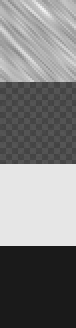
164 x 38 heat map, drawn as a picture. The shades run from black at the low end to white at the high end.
It is made of 4 by 1 panels. Panel 1,1: high, slanting down to the right. Panel 2,1: low, checkered, faint in contrast. Panel 3,1: very high, flat. Panel 4,1: very low, flat.
